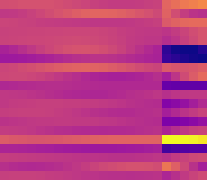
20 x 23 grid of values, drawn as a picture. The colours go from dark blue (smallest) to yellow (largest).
A vertical seam about 80% of the way across splits the table, and the left part is calmer. Streaks run across, left to right. The bottom right is the roughest part. The distribution is heavy-tailed on both sides.
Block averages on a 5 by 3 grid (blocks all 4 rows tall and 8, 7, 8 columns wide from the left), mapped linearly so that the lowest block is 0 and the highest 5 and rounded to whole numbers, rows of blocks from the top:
4 4 5 | 3 4 0 | 3 2 1 | 4 3 4 | 2 2 2
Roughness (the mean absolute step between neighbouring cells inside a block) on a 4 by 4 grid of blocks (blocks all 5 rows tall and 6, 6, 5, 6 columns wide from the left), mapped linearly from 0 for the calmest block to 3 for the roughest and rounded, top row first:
0 0 0 1
1 1 1 2
0 0 0 1
1 1 1 3
